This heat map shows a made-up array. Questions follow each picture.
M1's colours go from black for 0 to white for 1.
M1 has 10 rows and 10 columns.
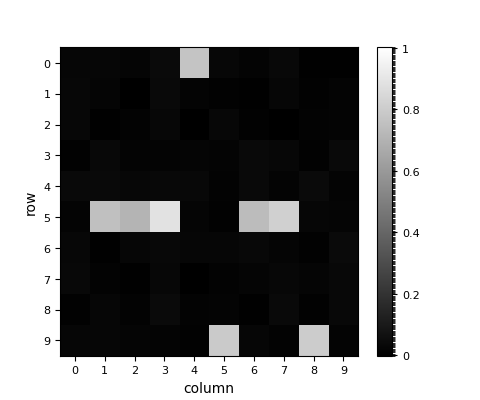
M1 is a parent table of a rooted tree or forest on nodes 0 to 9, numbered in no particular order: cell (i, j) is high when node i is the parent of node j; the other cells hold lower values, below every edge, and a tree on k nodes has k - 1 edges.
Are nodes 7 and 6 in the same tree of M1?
yes
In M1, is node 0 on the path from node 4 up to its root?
yes
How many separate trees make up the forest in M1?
2
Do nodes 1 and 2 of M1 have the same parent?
yes
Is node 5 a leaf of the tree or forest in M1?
no
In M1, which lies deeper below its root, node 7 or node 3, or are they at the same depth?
the same depth
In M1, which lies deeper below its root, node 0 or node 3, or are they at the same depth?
node 3
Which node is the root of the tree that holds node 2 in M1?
9
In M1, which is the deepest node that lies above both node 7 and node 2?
5
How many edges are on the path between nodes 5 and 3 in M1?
1
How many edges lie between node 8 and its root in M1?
1
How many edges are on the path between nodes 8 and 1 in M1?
3
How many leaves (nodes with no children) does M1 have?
7
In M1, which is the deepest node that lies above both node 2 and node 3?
5
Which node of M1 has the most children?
5
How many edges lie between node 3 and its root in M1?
2
